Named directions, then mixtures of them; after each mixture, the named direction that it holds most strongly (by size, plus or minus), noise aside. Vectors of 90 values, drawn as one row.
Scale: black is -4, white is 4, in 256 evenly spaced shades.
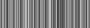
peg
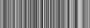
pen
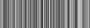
pen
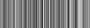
pen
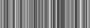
peg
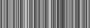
peg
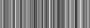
pen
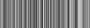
pen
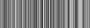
pen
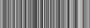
pen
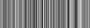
pen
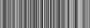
pen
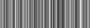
peg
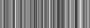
pen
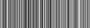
pen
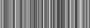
pen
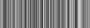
pen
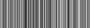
peg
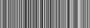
pen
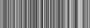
pen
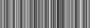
peg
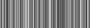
peg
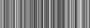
pen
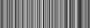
pen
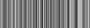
pen
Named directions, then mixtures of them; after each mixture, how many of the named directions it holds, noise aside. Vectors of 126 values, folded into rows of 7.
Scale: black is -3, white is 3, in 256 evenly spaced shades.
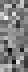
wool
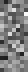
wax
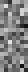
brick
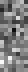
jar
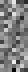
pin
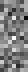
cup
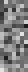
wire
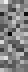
one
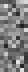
three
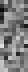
two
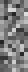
three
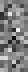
three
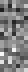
two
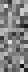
one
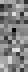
three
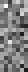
one
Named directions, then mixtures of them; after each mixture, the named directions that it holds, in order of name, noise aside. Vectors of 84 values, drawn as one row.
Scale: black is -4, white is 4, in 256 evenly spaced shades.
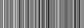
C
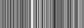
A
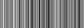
A, C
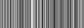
A, C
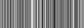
A, C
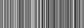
A, C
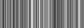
A, C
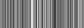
A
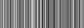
A, C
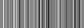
C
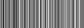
C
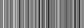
C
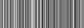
A, C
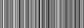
C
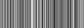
A, C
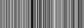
A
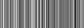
A, C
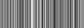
A, C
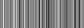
C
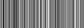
C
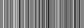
C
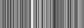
A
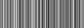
A, C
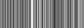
A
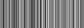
A, C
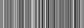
A, C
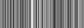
A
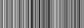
A, C
